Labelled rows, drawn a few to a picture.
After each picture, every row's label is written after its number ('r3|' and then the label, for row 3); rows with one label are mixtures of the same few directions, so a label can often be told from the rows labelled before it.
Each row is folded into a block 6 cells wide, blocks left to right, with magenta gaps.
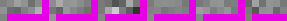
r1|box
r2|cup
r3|box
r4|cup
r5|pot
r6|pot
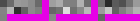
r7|cup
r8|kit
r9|cup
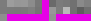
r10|cup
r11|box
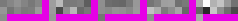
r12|box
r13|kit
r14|cup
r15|pot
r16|cup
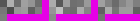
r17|pot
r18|pot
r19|box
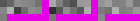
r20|cup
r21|pot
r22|kit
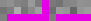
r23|kit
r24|kit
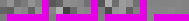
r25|pot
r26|cup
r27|pot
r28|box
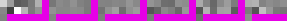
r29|cup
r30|pot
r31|kit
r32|pot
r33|box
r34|cup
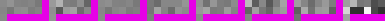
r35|kit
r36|kit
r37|kit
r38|kit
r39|pot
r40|pot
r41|box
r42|kit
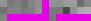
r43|pot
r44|box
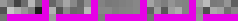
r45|box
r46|box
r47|cup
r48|box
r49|kit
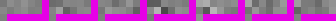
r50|pot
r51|cup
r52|box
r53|cup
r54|cup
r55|pot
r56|pot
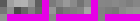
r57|cup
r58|box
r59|box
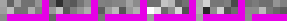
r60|pot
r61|cup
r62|kit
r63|pot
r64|kit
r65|box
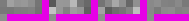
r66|cup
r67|pot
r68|box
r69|kit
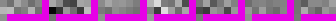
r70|pot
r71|pot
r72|cup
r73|kit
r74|pot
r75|box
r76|kit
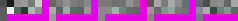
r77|kit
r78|box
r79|box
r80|pot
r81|kit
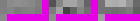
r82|cup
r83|cup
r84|cup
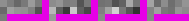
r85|box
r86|kit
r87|box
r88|pot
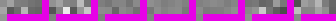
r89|kit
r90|kit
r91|kit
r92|box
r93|box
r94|box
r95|pot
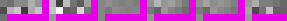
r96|kit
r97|pot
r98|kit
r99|cup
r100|cup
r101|kit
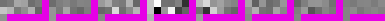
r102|pot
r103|box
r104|kit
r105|kit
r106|cup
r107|pot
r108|cup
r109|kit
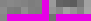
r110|kit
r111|cup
